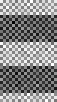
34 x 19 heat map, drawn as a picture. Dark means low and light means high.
No overall slope runs across the table. Overall the values sit about 50% of the way up the scale. Stripes running across repeat 2 times from top to bottom.
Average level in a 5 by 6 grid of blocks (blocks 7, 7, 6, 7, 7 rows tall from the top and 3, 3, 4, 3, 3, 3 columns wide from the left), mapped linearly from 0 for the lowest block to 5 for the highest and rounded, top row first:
4 3 4 4 3 4 / 0 0 0 0 0 0 / 5 5 5 5 5 5 / 2 1 2 2 1 2 / 2 2 2 2 2 2
